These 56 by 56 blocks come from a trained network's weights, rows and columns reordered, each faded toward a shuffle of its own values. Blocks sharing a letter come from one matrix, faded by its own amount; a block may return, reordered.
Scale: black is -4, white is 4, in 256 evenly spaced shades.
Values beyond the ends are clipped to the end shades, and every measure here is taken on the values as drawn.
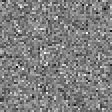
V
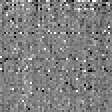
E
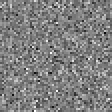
V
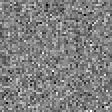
V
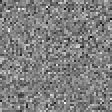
V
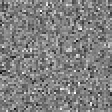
V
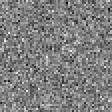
V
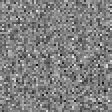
V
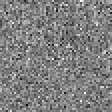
V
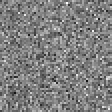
V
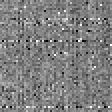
E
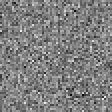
V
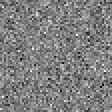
V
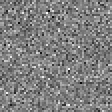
V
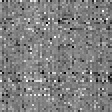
E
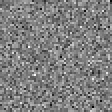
V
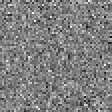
V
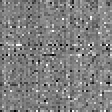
E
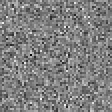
V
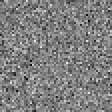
V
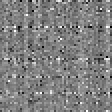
E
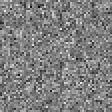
V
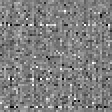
E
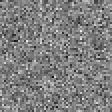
V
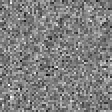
V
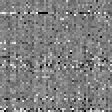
E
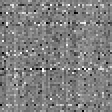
E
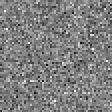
V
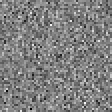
V
